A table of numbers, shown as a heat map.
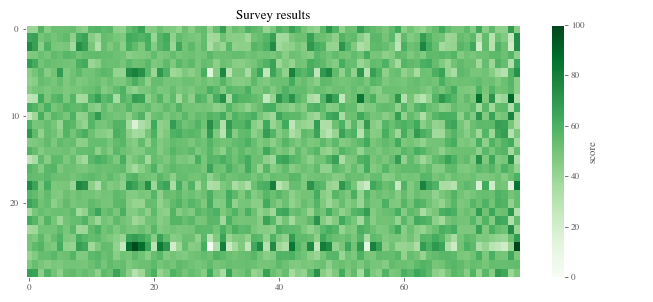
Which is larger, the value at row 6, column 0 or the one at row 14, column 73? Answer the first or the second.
the second
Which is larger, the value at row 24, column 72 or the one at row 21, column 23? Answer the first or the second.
the second
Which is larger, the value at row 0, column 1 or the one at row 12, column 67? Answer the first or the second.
the second
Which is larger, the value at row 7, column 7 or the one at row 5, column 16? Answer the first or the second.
the second
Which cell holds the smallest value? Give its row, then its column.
25, 29
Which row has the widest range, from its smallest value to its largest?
25
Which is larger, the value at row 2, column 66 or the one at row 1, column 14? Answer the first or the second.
the second
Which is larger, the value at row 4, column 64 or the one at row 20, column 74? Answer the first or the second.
the first
